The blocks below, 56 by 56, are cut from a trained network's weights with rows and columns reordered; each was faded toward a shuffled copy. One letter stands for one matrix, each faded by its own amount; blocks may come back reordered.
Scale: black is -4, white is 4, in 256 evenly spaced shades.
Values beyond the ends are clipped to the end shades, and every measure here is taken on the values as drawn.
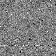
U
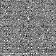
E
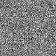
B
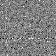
U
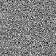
B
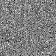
U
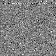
U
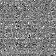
E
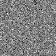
U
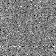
U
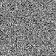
B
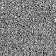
B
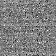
E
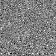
U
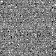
E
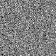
B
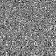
B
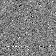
U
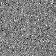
U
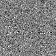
U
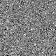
U
